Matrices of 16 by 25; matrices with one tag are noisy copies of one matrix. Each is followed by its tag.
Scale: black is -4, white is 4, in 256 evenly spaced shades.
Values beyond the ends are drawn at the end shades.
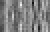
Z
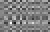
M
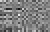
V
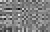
V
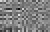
V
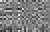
V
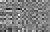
V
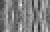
Z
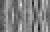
Z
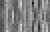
Z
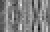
Z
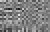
V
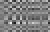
M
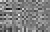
V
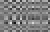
M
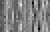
Z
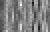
Z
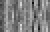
Z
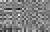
V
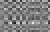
M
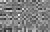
V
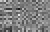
V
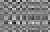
M
